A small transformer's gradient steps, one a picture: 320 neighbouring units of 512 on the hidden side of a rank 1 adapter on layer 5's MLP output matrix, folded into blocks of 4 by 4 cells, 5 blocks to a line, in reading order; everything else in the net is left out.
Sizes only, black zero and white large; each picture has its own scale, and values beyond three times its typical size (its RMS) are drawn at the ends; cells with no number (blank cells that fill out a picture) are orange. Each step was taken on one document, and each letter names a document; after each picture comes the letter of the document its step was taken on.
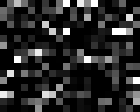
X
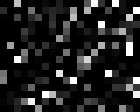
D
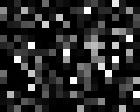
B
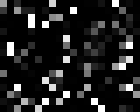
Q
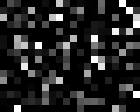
B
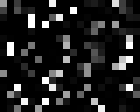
Q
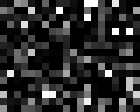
X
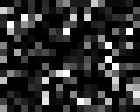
X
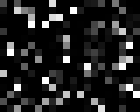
Q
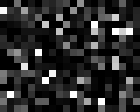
B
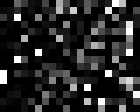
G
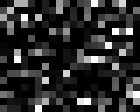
X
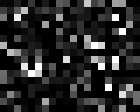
B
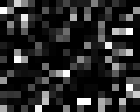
X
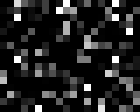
G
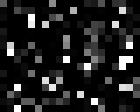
Q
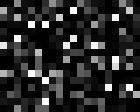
B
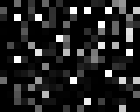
D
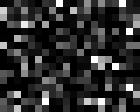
B
